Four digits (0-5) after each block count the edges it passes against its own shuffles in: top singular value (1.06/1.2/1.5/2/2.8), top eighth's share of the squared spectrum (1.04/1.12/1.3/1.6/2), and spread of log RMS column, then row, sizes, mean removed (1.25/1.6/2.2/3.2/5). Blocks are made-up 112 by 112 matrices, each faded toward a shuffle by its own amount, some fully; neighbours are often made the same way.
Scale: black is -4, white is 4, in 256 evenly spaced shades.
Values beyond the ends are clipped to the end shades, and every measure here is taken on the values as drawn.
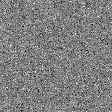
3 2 0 0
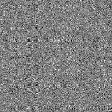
4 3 2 2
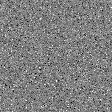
0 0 0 0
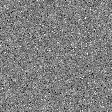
0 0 0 0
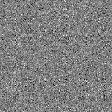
4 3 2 1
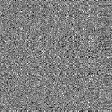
4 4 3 3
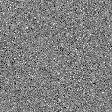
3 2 0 0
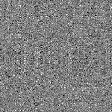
4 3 2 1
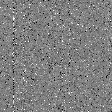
2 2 2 0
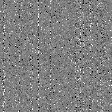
2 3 3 0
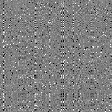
5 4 3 2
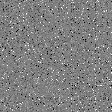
3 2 1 0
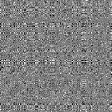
5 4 3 3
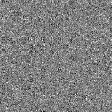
4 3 2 1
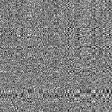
5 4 3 3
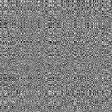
5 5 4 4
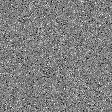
0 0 0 0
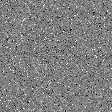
0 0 0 0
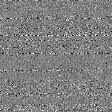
2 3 0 4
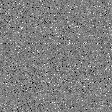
1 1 0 2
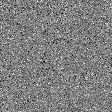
0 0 0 0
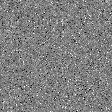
2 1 0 0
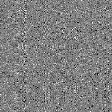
4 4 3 2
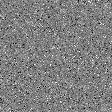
1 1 0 0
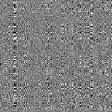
5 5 4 3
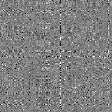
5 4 3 3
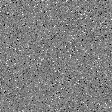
2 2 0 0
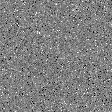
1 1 0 0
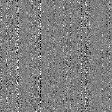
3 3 4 0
